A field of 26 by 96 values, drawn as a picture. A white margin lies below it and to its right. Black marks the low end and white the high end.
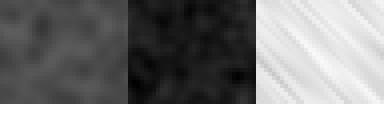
It is made of 1 by 3 panels. Panel 1,1: low, blotchy, faint in contrast. Panel 1,2: very low, blotchy, faint in contrast. Panel 1,3: very high, slanting down to the right, faint in contrast.
